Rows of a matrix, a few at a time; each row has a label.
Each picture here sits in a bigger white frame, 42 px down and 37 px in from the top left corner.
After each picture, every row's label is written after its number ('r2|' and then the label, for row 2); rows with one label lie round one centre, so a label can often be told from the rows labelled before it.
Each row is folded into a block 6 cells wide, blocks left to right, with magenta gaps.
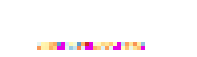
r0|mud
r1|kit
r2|mud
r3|mud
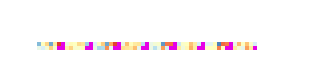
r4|kit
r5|mud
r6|kit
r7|mud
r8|kit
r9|mud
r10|kit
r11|mud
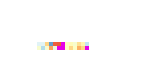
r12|kit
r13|mud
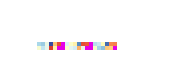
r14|kit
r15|kit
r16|kit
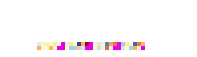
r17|mud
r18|kit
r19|kit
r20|kit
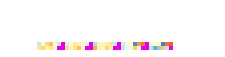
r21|mud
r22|mud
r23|mud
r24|kit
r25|kit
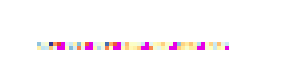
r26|kit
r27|kit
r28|kit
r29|mud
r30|mud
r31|mud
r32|mud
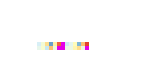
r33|kit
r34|kit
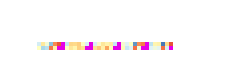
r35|kit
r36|mud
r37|mud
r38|kit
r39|kit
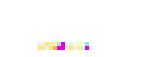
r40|mud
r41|mud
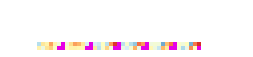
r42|mud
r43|mud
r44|kit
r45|kit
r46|kit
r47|kit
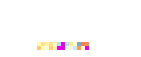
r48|mud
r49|kit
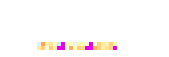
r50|mud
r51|mud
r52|mud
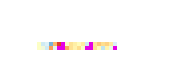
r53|kit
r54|mud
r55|mud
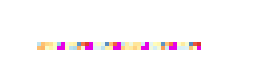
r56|mud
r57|kit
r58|kit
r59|mud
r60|kit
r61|kit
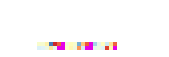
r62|kit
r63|kit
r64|kit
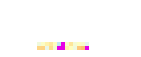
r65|mud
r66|mud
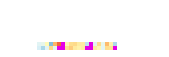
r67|kit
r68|mud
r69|mud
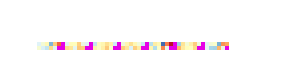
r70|kit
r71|mud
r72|mud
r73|mud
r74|kit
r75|mud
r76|kit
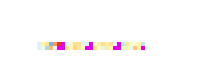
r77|kit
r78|mud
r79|mud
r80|mud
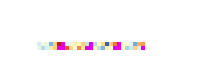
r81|kit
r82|mud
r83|kit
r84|kit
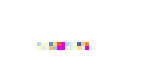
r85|kit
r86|kit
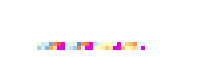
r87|kit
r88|kit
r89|mud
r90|mud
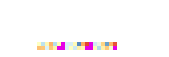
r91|mud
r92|kit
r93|kit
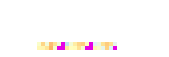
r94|mud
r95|mud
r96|mud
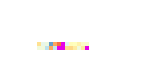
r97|kit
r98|mud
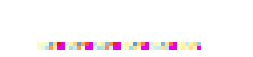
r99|kit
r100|kit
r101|kit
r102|kit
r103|kit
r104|mud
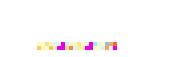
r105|mud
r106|mud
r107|kit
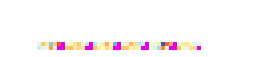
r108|kit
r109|mud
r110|mud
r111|mud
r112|kit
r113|mud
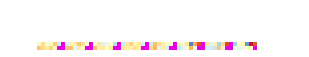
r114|mud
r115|mud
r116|mud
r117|mud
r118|mud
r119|kit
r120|kit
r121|kit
